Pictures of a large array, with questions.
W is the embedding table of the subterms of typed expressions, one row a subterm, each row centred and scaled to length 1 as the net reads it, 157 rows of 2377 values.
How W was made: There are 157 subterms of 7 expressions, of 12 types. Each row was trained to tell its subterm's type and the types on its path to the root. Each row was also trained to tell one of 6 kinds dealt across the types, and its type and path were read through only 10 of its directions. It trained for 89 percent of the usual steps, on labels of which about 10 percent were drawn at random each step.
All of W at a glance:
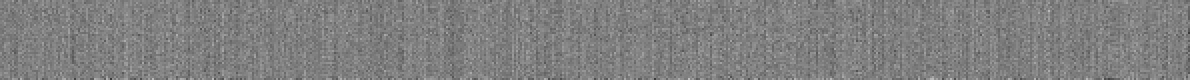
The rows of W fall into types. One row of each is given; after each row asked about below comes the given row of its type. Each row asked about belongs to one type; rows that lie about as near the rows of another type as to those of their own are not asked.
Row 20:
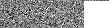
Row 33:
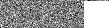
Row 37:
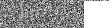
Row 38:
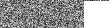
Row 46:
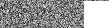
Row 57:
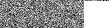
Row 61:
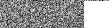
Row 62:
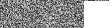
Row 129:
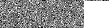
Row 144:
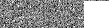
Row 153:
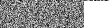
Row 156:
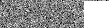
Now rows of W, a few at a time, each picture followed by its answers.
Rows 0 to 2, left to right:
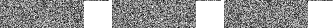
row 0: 62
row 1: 62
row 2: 20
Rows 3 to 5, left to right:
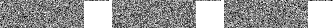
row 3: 129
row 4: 61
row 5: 37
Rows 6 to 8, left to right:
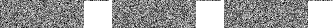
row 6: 62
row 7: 46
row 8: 20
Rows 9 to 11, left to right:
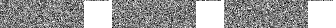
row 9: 62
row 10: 129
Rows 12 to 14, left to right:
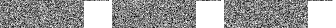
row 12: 33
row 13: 129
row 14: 153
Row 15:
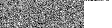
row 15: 37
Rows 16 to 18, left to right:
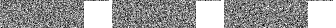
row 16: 38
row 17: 37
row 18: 61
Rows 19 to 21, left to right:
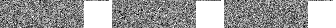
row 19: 57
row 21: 156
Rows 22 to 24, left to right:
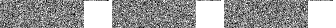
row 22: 20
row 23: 57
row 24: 37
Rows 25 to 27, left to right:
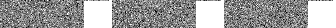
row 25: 57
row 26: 46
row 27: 37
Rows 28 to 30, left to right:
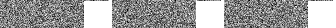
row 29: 156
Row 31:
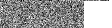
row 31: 33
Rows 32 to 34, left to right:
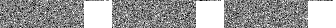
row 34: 20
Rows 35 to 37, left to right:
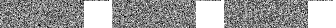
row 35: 37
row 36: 156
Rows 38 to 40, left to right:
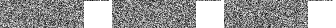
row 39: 33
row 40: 46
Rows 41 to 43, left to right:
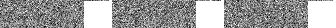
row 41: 38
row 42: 38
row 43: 156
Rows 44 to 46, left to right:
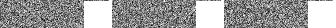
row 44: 62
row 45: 61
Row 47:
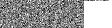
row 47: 46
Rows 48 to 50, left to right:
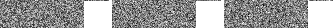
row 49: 62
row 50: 37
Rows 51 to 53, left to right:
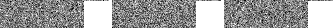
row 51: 144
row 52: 144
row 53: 38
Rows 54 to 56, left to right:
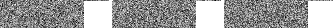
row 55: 129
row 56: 37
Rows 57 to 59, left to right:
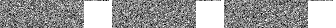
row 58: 61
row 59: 61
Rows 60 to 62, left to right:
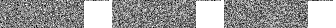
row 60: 37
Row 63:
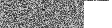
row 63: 38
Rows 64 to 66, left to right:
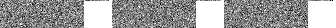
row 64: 61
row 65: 38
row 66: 129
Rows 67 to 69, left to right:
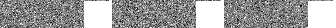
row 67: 129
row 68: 153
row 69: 57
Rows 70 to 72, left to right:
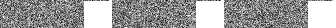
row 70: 153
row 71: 20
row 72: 38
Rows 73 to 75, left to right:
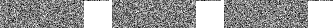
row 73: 33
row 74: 62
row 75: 62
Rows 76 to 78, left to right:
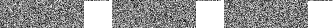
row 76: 37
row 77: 38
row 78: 153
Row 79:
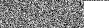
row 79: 153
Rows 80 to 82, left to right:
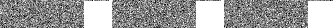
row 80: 156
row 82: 61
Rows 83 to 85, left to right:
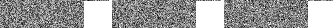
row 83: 33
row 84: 20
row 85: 129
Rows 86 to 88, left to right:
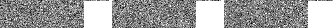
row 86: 144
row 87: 129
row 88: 46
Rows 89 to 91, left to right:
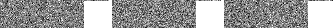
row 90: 156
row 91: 57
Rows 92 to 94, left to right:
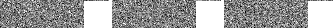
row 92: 62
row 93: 129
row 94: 153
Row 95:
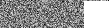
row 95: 156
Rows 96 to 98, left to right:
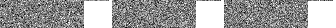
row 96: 37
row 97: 129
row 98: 62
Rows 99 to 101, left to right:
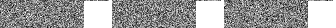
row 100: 37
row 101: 129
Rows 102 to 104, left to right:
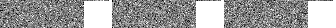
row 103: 33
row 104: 33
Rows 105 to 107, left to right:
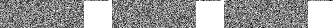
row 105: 153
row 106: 153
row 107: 62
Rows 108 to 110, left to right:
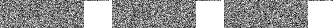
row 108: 33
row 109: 153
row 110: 57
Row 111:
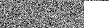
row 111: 20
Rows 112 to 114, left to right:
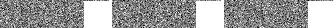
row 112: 153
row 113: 61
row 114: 38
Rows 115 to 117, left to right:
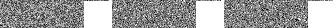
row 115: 153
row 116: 37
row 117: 38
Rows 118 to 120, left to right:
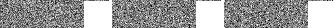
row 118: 62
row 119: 129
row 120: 61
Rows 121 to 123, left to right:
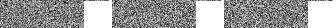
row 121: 62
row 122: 144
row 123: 20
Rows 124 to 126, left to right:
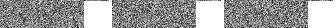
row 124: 38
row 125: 156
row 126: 38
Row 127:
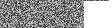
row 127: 153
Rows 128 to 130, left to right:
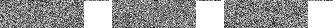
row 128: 61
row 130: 46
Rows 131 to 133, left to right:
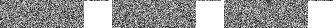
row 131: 153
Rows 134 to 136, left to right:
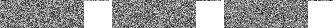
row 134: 129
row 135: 61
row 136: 129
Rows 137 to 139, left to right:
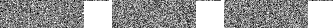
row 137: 153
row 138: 62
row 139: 61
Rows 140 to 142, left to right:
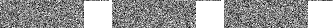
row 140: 20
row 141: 33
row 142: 20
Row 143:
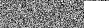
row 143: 38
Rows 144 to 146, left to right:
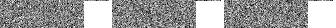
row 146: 129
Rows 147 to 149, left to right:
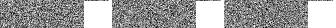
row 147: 46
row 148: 38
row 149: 38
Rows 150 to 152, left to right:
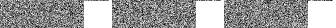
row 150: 46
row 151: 153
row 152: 62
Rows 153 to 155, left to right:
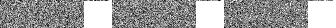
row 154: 144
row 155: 57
